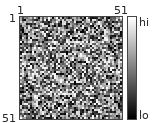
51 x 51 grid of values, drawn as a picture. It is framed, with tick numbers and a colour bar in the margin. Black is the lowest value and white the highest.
Seam: none. Grain: fine. Symmetry: a half turn. Histogram: flat. Slope: none.
